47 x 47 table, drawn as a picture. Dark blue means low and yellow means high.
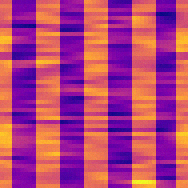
The ninth with the highest average is the bottom left. No overall slope runs across the table. Upright stripes repeat 4 times across the table.
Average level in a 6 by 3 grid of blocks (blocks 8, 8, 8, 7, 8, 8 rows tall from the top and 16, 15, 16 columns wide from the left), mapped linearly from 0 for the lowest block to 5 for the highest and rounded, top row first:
212 / 323 / 223 / 203 / 513 / 313
